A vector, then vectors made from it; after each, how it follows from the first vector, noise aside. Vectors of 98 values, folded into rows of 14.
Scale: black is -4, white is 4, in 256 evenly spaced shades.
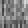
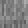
shrunk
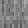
shrunk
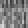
reversed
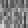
reversed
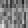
reversed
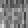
reversed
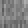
shrunk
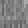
shrunk
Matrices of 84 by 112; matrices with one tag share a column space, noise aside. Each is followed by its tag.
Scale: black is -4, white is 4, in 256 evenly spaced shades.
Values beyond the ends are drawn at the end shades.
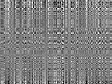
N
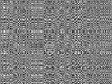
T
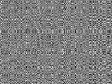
T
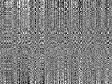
N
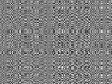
T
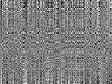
N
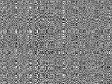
T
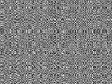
T
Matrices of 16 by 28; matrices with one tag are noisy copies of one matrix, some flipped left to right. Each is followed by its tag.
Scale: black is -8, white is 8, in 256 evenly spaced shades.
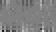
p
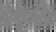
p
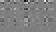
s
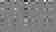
s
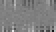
p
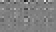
s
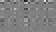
s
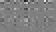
s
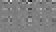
s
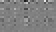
s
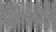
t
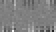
p
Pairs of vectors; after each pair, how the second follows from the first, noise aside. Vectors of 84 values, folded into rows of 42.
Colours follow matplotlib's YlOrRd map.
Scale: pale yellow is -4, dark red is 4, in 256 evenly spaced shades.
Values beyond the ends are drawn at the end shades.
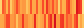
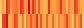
reversed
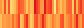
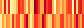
scaled up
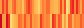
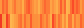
shrunk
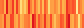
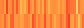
shrunk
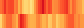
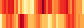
scaled up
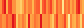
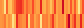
negated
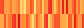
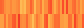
shrunk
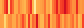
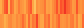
shrunk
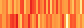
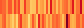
negated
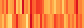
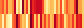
scaled up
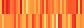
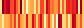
scaled up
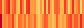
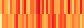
negated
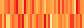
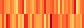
negated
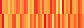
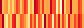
scaled up
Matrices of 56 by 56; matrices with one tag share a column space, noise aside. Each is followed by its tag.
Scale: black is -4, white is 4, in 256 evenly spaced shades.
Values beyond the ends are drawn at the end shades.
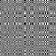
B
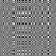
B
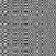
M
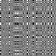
B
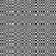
M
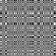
B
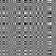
B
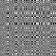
B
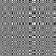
B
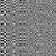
M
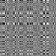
B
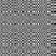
M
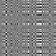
M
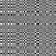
M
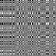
B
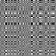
B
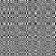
B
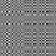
M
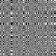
B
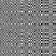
M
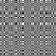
B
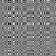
B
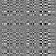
M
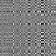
M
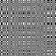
B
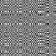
M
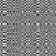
M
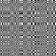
B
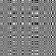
B
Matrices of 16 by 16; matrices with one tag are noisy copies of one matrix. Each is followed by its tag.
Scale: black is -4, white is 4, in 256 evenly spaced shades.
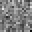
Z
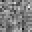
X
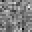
X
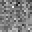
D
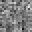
X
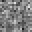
X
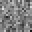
Z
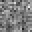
X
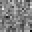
Z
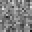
Z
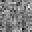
X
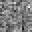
X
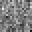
Z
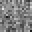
Z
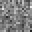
Z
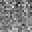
D
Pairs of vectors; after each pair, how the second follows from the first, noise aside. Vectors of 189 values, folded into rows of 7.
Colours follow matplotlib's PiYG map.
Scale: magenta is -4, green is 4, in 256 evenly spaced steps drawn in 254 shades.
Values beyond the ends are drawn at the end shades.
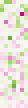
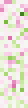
negated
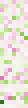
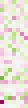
negated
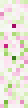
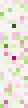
negated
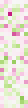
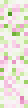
negated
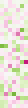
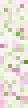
negated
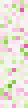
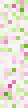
negated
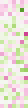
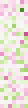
copied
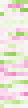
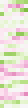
copied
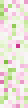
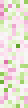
negated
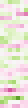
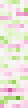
copied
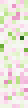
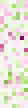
negated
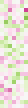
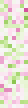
copied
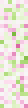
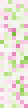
copied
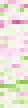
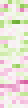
negated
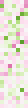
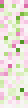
copied
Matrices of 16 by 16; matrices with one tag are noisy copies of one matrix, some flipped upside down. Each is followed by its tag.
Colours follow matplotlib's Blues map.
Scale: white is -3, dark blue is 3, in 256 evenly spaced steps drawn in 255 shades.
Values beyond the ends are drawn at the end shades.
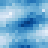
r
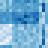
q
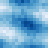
r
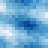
r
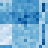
q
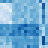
q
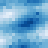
r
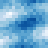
r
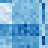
q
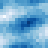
r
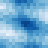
r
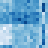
q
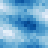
r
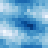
r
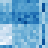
q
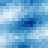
r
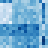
q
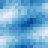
r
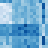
q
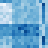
q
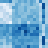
q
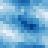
r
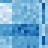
q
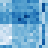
q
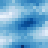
r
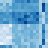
q
